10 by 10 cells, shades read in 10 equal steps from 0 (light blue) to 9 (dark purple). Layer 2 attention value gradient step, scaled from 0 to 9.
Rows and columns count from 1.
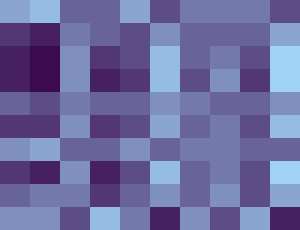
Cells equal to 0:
3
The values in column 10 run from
0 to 8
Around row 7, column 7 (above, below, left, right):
5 5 5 4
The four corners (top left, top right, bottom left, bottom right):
2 6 3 8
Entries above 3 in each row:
7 8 7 6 8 7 7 7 7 5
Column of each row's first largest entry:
6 2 2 2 2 1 3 2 4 6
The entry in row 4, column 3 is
3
